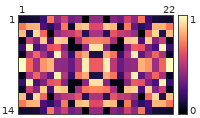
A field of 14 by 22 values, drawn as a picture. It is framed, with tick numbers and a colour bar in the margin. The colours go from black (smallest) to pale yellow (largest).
There is no overall slope. On average the colour sits 50% of the way up the scale. Its left and right halves mirror each other, and so do its top and bottom. Fine speckle covers the field.
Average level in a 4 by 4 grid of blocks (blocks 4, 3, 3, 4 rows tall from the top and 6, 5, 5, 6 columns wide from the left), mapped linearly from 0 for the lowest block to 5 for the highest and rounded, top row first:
0220
5115
5115
0220
